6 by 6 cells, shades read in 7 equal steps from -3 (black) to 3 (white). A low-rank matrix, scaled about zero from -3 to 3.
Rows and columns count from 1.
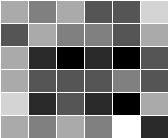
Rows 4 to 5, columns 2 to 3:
-1 -1 / -2 -1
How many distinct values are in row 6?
4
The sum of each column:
5 -4 -3 -6 -5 0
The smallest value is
-3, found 3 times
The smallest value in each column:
-1 -2 -3 -2 -3 -2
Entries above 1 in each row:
1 0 0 0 1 1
